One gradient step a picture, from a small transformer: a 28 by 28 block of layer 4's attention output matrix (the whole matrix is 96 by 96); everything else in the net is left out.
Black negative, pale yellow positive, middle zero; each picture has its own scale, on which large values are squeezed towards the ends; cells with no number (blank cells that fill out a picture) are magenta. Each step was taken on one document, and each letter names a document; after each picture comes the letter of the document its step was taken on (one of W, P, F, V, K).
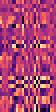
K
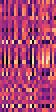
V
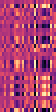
K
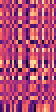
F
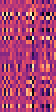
V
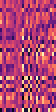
K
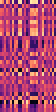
F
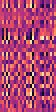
V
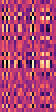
V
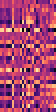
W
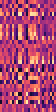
F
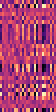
K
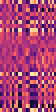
F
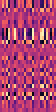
V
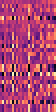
W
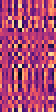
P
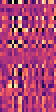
P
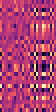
K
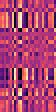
P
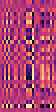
V
